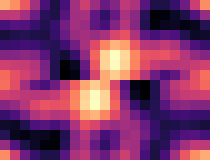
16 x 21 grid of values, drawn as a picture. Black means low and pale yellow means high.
The centre is the ninth with the highest average. A half turn leaves it unchanged. No row or column stands out. The centre is the roughest part.
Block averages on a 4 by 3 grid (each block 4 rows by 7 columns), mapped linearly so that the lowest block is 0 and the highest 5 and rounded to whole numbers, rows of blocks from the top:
1 3 0 | 1 5 3 | 3 5 1 | 0 3 1
